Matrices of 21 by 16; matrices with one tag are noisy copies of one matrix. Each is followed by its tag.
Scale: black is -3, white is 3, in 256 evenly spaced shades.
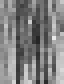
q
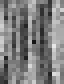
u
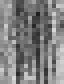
q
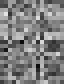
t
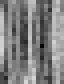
u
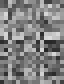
t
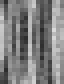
u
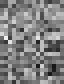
t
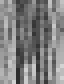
q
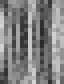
u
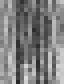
q
